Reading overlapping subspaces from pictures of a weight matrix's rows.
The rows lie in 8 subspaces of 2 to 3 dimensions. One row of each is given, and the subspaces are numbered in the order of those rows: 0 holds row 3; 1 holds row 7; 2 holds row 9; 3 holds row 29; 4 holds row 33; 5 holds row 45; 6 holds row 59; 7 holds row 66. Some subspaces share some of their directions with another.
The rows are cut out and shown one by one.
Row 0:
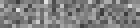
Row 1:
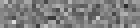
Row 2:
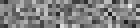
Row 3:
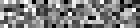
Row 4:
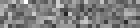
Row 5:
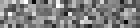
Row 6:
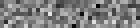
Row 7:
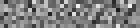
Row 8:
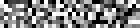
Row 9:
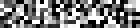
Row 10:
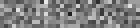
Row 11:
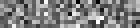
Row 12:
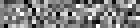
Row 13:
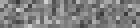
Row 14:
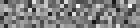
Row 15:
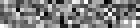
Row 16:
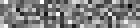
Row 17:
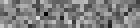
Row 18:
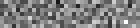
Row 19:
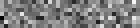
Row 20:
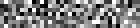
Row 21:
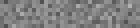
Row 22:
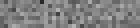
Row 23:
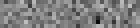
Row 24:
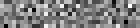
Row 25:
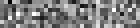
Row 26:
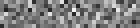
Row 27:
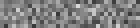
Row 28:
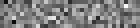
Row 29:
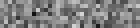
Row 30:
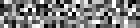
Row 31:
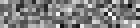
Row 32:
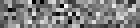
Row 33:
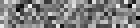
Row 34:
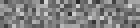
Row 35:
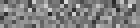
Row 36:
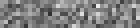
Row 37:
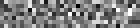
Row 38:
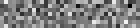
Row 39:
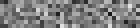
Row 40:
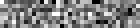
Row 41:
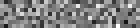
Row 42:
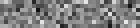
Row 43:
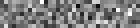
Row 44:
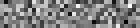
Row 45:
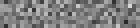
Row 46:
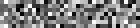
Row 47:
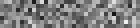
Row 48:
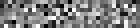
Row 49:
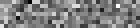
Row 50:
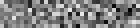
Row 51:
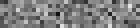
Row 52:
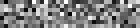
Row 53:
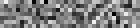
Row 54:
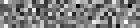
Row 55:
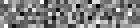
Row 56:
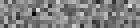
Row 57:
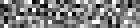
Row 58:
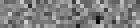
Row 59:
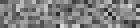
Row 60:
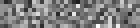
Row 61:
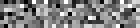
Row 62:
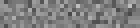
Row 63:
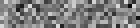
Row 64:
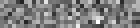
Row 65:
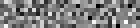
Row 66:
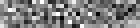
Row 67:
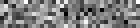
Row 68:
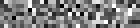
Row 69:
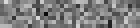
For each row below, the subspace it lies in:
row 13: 2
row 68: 6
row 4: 0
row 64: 2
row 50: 6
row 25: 3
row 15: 1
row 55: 7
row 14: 1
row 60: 3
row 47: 5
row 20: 4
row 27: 0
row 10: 2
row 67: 0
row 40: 1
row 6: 3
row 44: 7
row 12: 0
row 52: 0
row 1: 5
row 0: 2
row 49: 4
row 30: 5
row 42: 7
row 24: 5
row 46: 4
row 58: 2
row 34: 2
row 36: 3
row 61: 0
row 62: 6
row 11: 2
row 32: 7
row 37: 6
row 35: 1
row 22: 7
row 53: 5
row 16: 7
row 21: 7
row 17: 6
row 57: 4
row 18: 0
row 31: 6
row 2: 6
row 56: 3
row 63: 4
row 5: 0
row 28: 5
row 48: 5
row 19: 5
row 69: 6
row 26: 1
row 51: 1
